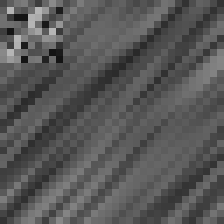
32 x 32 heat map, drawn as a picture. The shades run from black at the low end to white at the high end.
Roughest part: top left. Grain: diagonal, up to the right. Odd patch: rougher, in the top left. Slope: none. Histogram: heavy tails on both sides.
